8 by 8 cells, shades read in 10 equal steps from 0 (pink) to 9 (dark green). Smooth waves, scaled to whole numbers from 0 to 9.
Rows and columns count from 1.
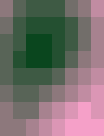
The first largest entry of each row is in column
3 3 3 3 2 2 2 1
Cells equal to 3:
7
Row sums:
42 51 54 53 42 32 21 14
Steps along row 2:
up up same same down down down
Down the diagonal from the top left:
4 7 9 9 6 3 0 0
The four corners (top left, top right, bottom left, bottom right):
4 2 4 0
